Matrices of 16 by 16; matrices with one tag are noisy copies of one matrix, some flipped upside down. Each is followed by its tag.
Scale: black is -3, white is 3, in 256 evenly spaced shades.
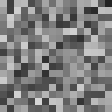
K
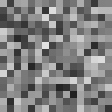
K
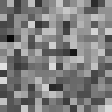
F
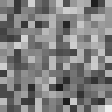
F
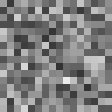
K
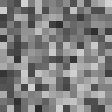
F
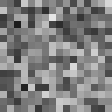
F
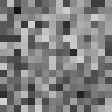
F
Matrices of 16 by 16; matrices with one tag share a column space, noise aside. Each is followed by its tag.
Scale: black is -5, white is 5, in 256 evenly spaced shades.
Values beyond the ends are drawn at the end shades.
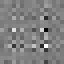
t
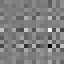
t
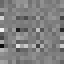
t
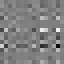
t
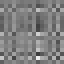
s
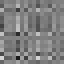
s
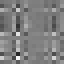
s
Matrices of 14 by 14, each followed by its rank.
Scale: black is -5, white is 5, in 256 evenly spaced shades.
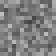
full rank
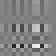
one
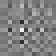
two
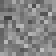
full rank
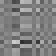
one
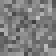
full rank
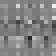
two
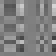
one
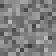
full rank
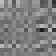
two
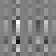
one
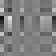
one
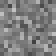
full rank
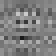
two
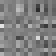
two
